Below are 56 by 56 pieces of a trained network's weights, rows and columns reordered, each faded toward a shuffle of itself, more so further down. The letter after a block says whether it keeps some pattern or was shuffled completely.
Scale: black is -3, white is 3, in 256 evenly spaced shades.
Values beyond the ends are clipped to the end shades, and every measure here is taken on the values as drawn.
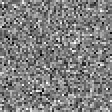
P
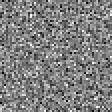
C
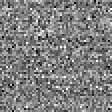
P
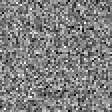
C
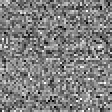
P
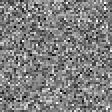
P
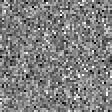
C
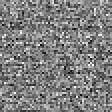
P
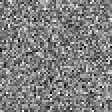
C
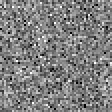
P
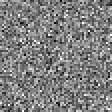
C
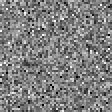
C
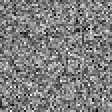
C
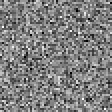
C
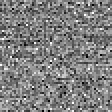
P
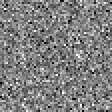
C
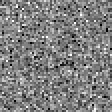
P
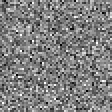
P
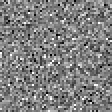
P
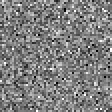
C
